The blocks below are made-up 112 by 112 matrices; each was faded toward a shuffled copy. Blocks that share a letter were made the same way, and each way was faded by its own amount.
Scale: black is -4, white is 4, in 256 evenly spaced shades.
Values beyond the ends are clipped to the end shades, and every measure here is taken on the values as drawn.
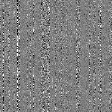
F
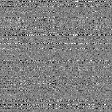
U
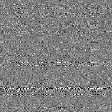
U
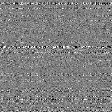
U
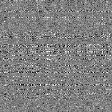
U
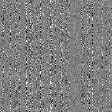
F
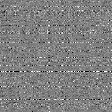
U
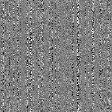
F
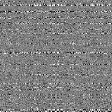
U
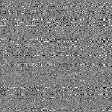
U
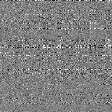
U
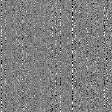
F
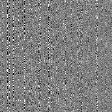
F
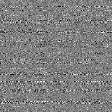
U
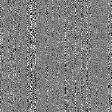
F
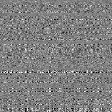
U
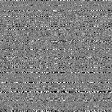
U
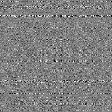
U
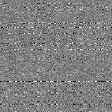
U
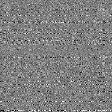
U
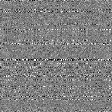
U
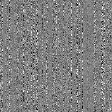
F
